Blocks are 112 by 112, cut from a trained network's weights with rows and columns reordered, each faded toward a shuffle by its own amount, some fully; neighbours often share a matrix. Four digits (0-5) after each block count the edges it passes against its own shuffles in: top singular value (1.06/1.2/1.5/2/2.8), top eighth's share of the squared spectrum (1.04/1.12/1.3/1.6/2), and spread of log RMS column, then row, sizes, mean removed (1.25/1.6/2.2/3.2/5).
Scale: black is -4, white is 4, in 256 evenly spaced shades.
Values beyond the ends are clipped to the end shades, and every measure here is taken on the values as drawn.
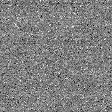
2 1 1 0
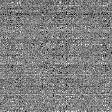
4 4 3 2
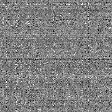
3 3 3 2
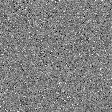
0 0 0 0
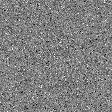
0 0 0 0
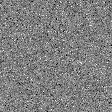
0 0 0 0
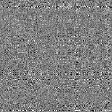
4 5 3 3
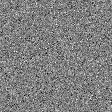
0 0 0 0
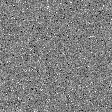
0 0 0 0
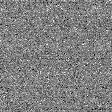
2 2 1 1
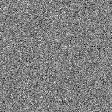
3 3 0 1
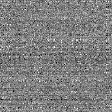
3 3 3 2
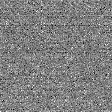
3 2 1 1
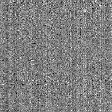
3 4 2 3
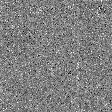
1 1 0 0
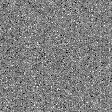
1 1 0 0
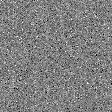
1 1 0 0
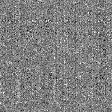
2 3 1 2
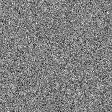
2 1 0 0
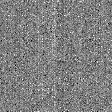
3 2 1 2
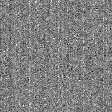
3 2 2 1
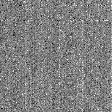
3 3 1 2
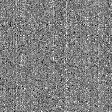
3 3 2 2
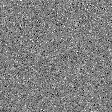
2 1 0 1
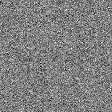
3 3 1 2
